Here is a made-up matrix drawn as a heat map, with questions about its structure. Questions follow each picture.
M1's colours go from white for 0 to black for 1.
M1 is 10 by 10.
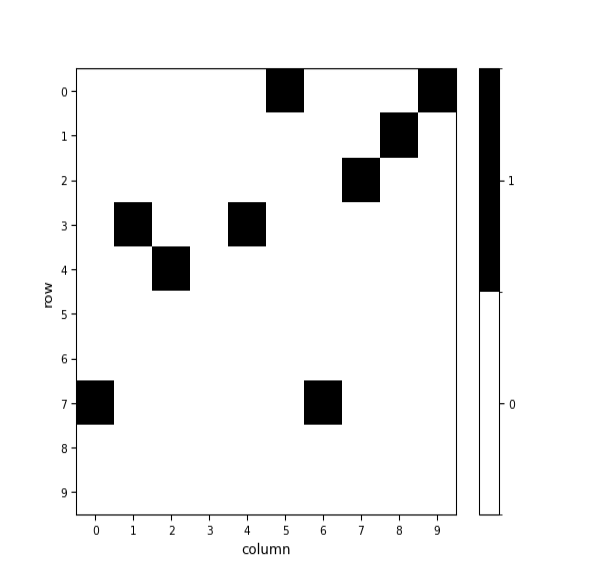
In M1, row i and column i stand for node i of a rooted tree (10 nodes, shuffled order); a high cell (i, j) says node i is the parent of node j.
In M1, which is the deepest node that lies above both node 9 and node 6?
7
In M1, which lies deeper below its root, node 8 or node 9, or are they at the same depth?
node 9
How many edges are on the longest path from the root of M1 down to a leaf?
5
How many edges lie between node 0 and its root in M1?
4
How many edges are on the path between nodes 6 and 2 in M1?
2
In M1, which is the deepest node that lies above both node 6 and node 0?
7
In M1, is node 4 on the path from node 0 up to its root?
yes
